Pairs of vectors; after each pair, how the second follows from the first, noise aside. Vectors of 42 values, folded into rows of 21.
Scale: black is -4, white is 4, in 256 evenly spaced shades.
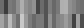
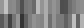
negated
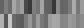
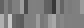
partly zeroed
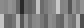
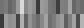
negated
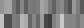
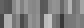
negated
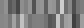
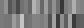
sign-scrambled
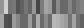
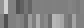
partly zeroed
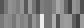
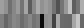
negated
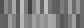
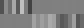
partly zeroed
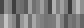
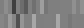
partly zeroed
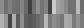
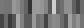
sign-scrambled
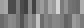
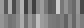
sign-scrambled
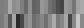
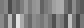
negated
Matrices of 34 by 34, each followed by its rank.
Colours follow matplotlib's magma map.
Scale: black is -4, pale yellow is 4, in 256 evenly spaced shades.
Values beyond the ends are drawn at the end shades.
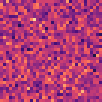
full rank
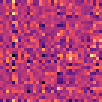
five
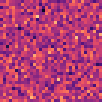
full rank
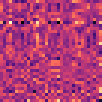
five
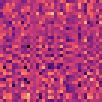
five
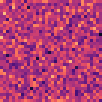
full rank
